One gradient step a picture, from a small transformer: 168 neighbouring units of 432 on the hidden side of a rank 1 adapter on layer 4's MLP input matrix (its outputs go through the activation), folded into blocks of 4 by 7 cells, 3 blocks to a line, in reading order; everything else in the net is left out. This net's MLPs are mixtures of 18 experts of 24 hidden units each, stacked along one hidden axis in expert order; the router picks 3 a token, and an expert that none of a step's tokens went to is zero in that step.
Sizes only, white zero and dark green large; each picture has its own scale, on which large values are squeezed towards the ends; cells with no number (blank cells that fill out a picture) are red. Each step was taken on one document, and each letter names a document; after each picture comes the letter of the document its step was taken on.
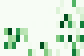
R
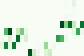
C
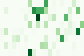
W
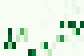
C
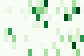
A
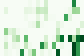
W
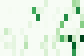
W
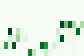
C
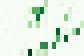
W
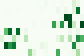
R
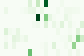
A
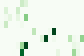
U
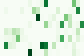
R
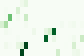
U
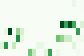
C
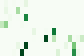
U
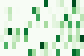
R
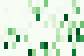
R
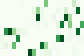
R
